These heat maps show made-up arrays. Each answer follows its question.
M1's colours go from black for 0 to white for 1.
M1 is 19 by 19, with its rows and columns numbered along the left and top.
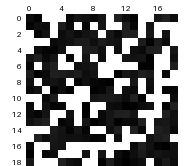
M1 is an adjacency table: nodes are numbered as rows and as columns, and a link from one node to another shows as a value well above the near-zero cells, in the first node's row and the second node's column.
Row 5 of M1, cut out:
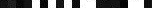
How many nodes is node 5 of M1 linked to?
7
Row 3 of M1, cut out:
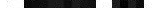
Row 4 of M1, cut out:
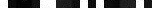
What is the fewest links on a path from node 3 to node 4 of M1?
2
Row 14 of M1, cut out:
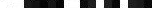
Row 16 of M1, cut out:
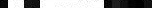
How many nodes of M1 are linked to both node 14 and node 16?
5
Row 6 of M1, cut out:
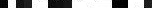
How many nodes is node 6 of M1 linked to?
10
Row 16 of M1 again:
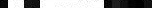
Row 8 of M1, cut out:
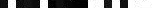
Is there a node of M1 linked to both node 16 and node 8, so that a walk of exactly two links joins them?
yes
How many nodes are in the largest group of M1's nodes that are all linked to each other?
5
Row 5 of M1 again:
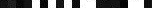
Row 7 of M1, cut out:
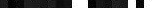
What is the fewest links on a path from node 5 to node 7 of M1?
2
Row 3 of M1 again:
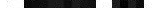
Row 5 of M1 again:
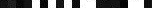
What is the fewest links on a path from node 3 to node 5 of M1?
3
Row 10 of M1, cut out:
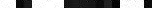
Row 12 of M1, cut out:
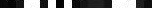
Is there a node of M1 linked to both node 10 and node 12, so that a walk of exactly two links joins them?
yes
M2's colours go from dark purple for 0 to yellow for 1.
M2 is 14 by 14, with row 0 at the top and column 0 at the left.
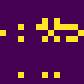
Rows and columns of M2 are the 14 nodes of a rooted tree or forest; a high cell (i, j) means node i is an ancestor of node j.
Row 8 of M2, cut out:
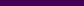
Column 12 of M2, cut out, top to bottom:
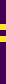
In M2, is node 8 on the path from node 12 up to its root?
no
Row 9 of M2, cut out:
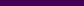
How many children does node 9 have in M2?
0
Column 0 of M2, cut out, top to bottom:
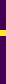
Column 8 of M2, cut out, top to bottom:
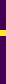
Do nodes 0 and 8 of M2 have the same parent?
yes
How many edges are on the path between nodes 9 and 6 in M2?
3
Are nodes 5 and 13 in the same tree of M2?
yes
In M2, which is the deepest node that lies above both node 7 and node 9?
3
